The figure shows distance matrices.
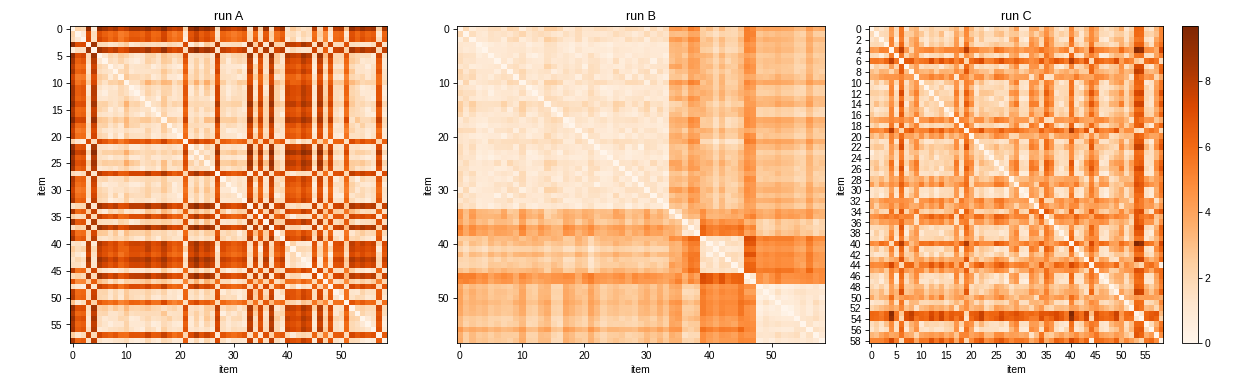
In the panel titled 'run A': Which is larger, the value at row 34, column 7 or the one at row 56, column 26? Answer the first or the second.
the first
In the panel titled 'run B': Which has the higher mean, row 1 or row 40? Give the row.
40
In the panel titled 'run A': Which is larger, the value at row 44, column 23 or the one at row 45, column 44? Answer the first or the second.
the first
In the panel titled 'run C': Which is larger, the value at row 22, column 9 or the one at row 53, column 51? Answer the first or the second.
the second
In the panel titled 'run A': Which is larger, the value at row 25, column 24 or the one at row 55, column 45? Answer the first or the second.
the first
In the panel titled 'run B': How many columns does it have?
59
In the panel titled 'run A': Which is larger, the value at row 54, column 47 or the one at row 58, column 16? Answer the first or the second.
the first
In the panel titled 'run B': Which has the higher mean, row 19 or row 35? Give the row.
35
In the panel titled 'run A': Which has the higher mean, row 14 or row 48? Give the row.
48
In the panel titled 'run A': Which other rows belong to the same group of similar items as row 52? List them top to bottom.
3, 5, 6, 7, 8, 9, 10, 11, 12, 13, 14, 15, 16, 17, 18, 19, 20, 22, 23, 24, 25, 26, 28, 29, 30, 31, 32, 34, 36, 38, 39, 45, 47, 49, 50, 53, 54, 55, 56, 58
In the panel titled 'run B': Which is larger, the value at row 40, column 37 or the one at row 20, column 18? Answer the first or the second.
the first
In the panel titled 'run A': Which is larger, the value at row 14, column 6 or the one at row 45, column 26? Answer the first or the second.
the first
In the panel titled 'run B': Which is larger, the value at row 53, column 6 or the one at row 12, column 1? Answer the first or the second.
the first
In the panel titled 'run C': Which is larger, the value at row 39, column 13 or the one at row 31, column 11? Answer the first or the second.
the first
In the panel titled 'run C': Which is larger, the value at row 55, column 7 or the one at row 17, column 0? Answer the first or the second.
the second
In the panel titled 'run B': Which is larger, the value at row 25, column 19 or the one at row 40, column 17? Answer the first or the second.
the second
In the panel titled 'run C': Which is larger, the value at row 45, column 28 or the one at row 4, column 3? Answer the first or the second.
the second
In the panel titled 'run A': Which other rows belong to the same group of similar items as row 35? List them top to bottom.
0, 1, 2, 4, 21, 27, 33, 37, 40, 41, 42, 43, 44, 46, 48, 51, 57
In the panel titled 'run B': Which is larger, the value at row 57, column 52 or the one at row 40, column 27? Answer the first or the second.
the second
